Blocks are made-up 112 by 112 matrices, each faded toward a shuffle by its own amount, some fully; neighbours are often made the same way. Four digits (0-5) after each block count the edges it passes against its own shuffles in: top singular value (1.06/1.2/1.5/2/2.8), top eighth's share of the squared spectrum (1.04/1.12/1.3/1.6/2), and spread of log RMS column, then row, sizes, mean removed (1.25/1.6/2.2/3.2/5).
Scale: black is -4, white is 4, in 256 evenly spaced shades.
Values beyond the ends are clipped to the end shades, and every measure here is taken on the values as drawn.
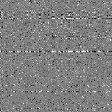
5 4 2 3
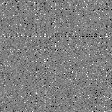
4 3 1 2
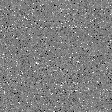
2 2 0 1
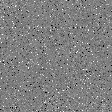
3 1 0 0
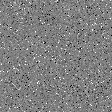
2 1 0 0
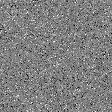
1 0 0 0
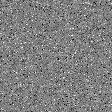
0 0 0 0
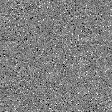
3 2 1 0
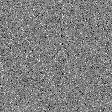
2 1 0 0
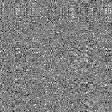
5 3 2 2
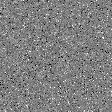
0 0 0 0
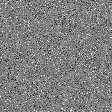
2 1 0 0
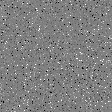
2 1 0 0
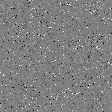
0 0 0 0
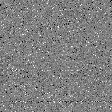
3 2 0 1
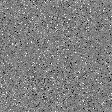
0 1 1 0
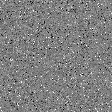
0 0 0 0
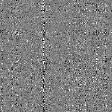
3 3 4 3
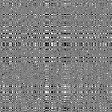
5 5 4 4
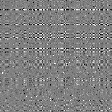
5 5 3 4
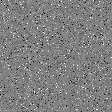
2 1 0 0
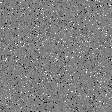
2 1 0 0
